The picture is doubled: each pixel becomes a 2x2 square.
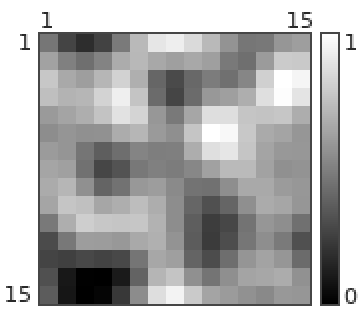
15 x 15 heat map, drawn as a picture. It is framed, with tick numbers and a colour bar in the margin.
The top right is the ninth with the highest average. The ninth with the lowest average is the bottom left. Neither half mirrors the other. The middle right is the smoothest part.
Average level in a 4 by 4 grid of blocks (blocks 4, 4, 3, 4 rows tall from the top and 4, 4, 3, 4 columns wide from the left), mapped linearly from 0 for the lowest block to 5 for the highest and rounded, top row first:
3434 | 3354 | 4413 | 0323
